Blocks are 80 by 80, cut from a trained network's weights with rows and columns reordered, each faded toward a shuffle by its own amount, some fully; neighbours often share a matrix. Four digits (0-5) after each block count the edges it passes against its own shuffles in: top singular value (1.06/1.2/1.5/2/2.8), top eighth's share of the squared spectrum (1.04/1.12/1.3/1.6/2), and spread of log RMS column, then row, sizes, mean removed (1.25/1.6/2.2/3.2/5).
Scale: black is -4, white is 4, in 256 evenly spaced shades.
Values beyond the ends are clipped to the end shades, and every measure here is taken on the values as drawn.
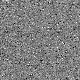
0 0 0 0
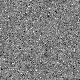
0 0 0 0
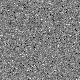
0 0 0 0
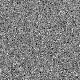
1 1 0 0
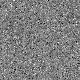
0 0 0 0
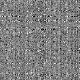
3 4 2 3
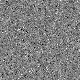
0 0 0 0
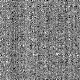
3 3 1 2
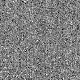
1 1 0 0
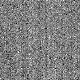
2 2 1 2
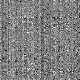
3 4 2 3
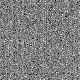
2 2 0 1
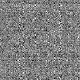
3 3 3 1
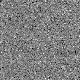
1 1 1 0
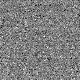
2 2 1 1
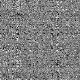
3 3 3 1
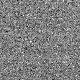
1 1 0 0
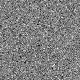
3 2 0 1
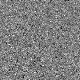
2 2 1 1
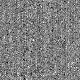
2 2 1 1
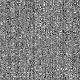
3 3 1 2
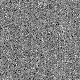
1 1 0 0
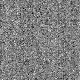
2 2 0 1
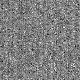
2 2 1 1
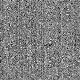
2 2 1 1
